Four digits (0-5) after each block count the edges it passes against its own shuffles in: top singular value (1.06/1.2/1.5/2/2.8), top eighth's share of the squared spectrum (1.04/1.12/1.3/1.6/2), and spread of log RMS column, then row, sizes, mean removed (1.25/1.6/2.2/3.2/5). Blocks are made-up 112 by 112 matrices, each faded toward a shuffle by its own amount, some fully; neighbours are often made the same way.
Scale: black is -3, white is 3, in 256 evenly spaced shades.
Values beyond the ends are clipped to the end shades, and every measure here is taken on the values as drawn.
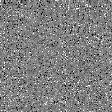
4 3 2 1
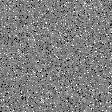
2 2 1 0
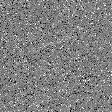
2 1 1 0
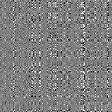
5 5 4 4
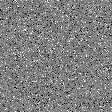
1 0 0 0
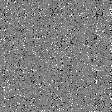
2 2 2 2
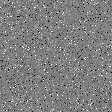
0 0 0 0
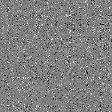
2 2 2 1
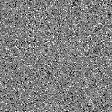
4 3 1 1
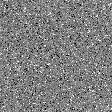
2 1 0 0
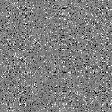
4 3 2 2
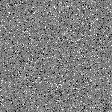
0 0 0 0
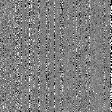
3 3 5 0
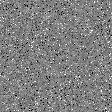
1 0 0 0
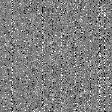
2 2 3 0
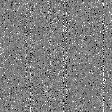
2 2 3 0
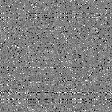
4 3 1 2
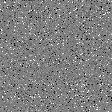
3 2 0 1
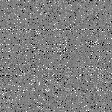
4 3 1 2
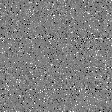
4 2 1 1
